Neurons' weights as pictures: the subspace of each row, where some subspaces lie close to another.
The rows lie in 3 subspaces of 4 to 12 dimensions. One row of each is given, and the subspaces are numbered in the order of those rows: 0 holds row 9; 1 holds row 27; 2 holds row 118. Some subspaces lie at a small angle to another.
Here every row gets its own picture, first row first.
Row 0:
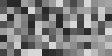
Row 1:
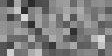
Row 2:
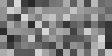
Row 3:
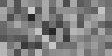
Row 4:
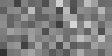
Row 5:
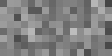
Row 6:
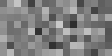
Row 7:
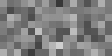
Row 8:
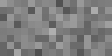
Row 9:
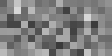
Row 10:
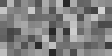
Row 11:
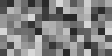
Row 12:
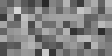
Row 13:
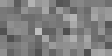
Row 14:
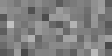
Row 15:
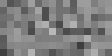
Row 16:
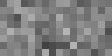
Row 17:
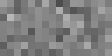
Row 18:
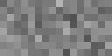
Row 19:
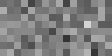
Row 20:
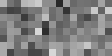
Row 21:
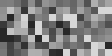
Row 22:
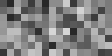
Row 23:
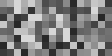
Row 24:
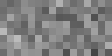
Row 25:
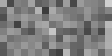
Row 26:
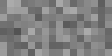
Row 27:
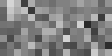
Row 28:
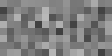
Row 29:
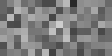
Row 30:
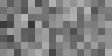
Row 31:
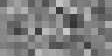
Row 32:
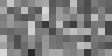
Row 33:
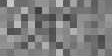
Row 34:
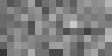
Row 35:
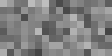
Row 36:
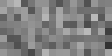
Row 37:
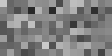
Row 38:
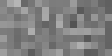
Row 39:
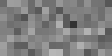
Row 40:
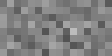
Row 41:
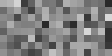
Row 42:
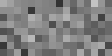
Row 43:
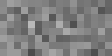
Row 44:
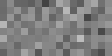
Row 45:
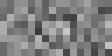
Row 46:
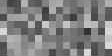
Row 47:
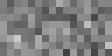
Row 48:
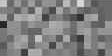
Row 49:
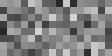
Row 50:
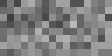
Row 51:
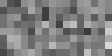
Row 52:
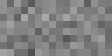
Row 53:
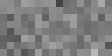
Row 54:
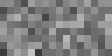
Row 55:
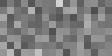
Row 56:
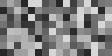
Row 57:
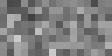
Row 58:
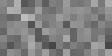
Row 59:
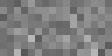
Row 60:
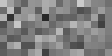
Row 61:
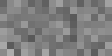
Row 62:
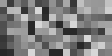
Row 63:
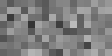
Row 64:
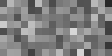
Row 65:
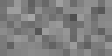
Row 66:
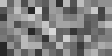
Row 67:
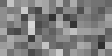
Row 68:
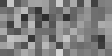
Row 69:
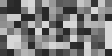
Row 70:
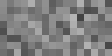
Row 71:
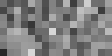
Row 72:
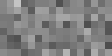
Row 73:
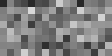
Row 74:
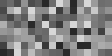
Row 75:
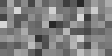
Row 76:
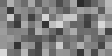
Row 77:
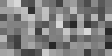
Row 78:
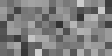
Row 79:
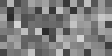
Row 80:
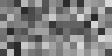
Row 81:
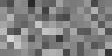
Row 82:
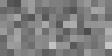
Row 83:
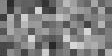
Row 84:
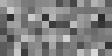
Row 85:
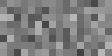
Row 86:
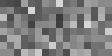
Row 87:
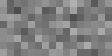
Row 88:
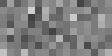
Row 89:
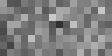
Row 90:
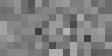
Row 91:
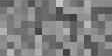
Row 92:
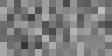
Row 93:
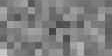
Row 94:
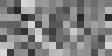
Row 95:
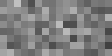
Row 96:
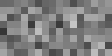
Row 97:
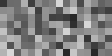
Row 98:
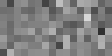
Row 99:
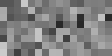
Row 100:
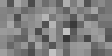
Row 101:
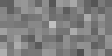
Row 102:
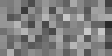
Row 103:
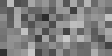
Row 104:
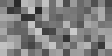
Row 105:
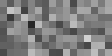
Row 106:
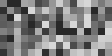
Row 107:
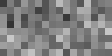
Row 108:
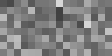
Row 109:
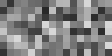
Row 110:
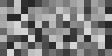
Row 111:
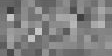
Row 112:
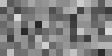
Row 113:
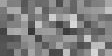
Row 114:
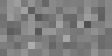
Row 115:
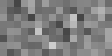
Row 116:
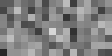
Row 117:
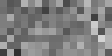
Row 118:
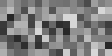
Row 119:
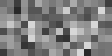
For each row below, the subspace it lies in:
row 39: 1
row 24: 2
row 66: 2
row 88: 0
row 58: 2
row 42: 0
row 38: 2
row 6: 2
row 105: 2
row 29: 0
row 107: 1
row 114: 1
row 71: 1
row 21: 2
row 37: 0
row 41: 1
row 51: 2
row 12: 0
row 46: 1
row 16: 0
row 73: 0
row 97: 2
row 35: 1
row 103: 1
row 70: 0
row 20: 1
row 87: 0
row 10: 1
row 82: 2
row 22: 1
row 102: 1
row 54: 1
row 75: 0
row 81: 0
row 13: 1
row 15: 2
